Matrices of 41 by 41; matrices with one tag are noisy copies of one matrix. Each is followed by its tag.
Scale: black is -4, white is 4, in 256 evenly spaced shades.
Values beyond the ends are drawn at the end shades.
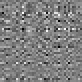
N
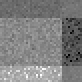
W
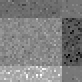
W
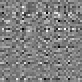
N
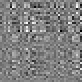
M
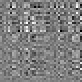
M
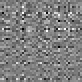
N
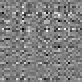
N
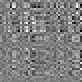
M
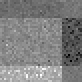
W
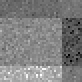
W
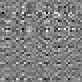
N
